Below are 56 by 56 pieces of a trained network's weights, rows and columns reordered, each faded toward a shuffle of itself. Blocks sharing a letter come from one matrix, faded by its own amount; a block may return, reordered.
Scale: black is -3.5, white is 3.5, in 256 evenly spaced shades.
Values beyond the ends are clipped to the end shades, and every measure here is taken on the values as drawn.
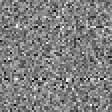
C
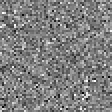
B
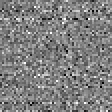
C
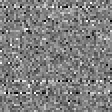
C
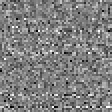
C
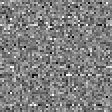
C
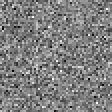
B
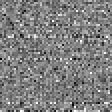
C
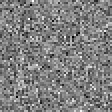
B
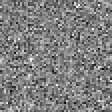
B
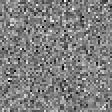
B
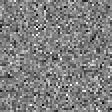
B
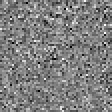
B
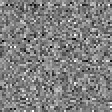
C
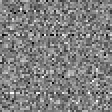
C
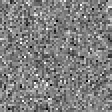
B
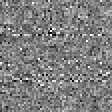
C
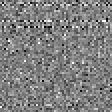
C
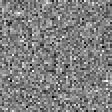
B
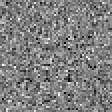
B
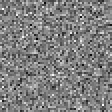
B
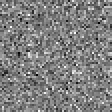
B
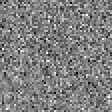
B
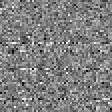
C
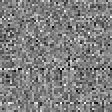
C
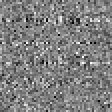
C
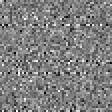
C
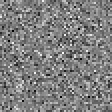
B
